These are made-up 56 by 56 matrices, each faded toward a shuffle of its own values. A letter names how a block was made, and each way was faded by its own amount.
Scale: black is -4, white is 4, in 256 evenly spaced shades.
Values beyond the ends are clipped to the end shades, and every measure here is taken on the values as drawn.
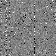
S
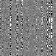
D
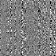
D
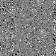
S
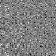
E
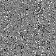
S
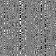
D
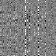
D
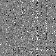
S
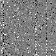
S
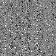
S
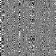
D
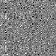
E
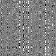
D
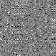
E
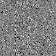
S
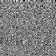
E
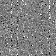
S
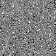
S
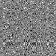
E
